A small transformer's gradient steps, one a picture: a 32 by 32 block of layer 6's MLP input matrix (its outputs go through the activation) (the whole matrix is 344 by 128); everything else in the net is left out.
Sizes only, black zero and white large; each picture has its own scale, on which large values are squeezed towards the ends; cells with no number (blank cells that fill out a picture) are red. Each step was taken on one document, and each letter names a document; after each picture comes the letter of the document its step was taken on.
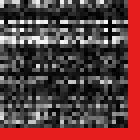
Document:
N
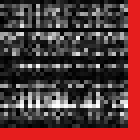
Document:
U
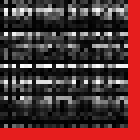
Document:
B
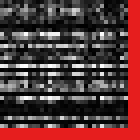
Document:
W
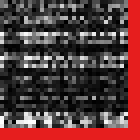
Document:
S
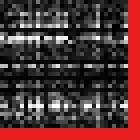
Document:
U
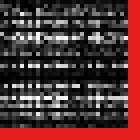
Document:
U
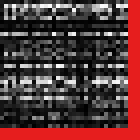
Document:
B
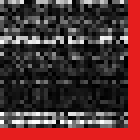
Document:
N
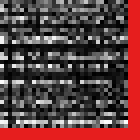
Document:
N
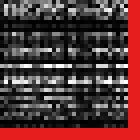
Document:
B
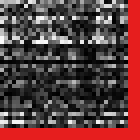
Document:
N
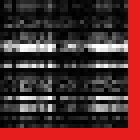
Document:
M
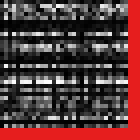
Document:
B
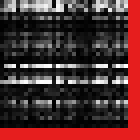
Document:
B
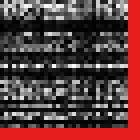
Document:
B
